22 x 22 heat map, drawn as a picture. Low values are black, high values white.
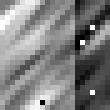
A vertical seam about 70% of the way across splits the table, and the left part is higher. The top left is the ninth with the highest average. Four lone cells stand out: three far higher and one far lower than their neighbours. The bottom right is the ninth with the lowest average. The grain runs diagonally up to the right.
